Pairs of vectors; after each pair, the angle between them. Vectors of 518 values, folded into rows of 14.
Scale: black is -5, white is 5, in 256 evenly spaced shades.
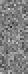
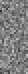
orthogonal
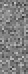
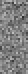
partly aligned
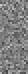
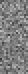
partly aligned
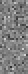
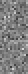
nearly parallel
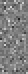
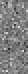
orthogonal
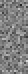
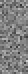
nearly parallel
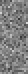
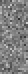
nearly parallel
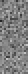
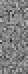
partly opposed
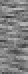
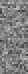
partly aligned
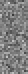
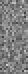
partly opposed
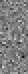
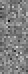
orthogonal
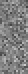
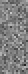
nearly opposite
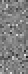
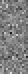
nearly parallel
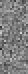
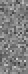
partly opposed
